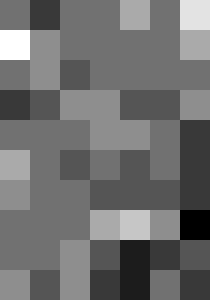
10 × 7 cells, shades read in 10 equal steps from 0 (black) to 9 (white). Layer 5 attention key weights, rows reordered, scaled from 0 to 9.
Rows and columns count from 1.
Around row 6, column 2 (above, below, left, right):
4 4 6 3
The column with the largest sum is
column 1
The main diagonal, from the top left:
4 5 3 5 5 4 2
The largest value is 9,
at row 2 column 1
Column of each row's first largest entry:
7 1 2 3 4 1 1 5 3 1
